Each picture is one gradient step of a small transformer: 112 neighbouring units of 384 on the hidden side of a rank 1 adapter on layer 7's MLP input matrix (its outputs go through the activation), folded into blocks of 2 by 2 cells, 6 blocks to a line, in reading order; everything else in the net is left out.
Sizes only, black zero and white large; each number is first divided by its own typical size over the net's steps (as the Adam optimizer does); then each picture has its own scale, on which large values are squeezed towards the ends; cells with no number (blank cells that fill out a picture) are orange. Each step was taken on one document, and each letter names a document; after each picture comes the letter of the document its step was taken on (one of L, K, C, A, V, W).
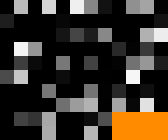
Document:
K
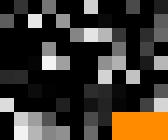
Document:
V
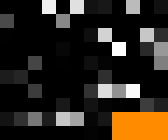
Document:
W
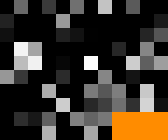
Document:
K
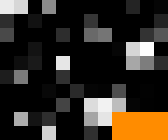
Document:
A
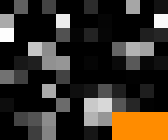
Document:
A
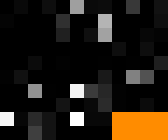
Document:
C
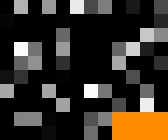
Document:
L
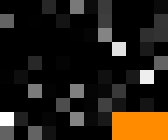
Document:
C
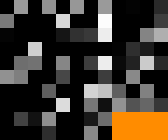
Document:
K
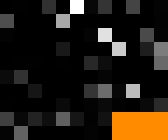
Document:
W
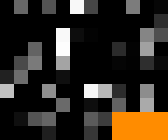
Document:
L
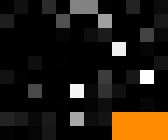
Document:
C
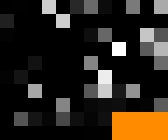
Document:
W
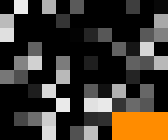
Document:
A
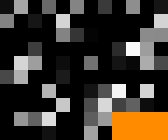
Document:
K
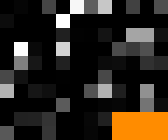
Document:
L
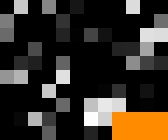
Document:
A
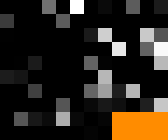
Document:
W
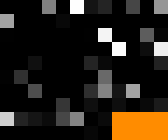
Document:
W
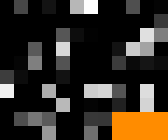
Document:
L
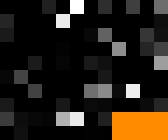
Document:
W
